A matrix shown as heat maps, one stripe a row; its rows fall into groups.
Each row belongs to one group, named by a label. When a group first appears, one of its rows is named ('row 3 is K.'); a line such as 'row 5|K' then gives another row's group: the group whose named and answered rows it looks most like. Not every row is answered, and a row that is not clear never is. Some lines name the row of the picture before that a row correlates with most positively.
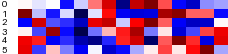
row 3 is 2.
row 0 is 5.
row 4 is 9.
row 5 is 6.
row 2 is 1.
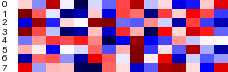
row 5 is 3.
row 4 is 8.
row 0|2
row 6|1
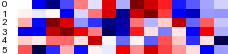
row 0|5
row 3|8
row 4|8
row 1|5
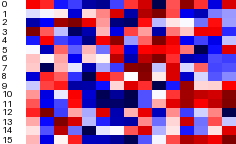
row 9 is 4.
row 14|2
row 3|6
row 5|5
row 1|5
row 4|1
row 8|1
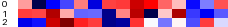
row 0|5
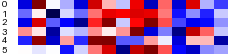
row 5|5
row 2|1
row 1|1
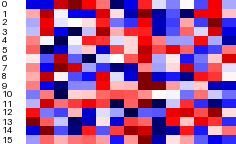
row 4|3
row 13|6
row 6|2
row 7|8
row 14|4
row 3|4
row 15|8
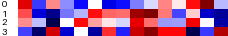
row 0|6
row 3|5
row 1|3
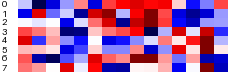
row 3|4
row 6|3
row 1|1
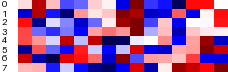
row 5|4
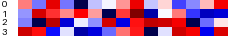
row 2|5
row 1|8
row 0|2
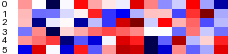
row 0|3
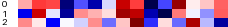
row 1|4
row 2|3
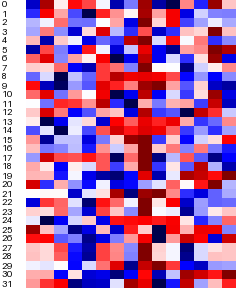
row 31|4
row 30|9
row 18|3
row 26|9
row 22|1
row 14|1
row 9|3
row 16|3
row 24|5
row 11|8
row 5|4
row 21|5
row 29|5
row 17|8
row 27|2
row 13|5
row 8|1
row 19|9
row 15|2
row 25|6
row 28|2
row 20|6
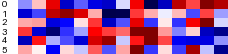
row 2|6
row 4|1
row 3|3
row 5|3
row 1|8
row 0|4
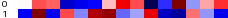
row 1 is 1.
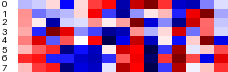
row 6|9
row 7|4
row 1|6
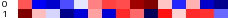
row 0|3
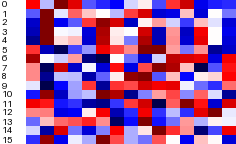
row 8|2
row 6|9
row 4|1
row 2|1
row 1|4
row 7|5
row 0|8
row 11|9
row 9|5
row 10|1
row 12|6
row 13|8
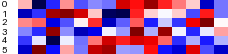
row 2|6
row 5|1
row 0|3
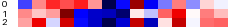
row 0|8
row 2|9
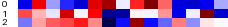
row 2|8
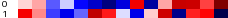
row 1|6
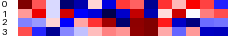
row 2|5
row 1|9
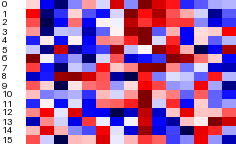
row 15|3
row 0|5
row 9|3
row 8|8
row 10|3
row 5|5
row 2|3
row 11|1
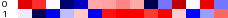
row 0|4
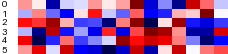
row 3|5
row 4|3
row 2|8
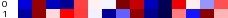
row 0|4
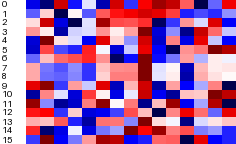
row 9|6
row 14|3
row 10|4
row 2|4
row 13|2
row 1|1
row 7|2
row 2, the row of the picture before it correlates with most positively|0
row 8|2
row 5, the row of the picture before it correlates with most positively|1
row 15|1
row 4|1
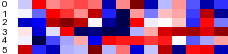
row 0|8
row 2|8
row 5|6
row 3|9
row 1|8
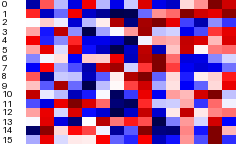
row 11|8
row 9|2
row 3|2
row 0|4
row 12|9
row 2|5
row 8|2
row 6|5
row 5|9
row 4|9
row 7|1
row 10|6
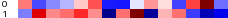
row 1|8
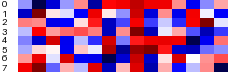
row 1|1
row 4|5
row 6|9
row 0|5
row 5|5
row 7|6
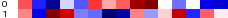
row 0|3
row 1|8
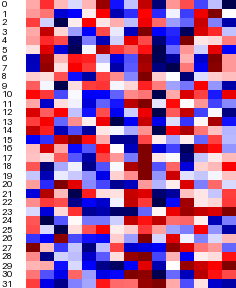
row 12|8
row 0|8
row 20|8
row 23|9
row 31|3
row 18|2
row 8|2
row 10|9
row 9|3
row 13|6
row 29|9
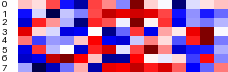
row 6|8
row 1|1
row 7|5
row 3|6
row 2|1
